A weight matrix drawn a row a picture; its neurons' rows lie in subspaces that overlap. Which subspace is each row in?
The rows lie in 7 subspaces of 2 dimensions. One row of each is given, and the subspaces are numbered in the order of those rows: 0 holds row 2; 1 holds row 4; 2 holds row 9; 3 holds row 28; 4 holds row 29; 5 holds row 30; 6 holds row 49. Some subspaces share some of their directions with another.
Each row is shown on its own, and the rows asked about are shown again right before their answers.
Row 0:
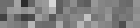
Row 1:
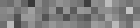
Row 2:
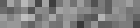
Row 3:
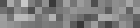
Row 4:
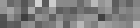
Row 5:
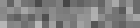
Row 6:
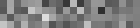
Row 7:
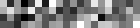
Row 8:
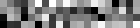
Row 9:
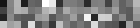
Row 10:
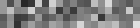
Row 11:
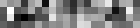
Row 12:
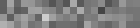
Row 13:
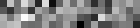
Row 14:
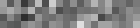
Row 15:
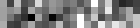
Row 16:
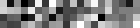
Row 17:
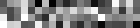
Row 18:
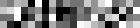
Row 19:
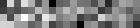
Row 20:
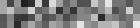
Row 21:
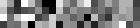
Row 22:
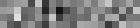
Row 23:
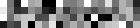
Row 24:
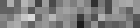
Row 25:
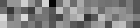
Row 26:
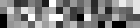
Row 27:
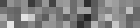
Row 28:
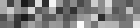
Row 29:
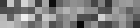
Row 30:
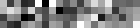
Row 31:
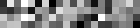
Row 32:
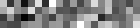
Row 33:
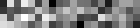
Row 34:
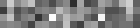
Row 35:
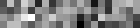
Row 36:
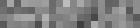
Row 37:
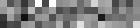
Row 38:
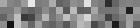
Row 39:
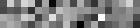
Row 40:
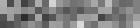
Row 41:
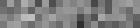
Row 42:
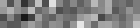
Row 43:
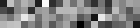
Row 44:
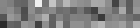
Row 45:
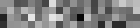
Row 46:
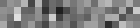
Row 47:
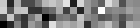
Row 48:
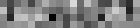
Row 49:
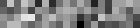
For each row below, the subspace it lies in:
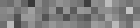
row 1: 3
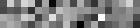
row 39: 0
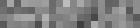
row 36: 1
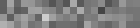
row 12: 4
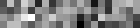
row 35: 6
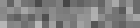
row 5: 1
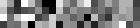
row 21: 2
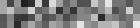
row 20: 3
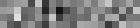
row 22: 5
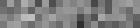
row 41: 6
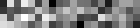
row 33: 4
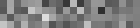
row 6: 4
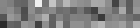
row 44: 1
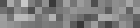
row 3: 5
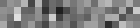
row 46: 5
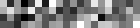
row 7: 3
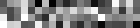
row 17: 1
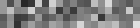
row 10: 3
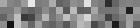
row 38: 3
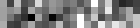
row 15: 6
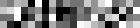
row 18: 5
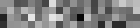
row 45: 6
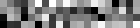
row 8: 1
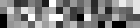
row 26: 6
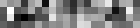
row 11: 0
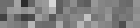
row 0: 2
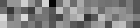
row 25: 6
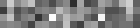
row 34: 0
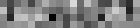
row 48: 0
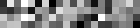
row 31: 0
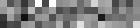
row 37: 1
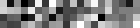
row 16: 0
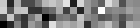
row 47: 4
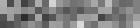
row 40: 4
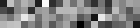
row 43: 2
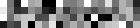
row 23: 2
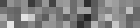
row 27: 3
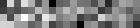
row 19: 4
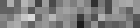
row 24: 6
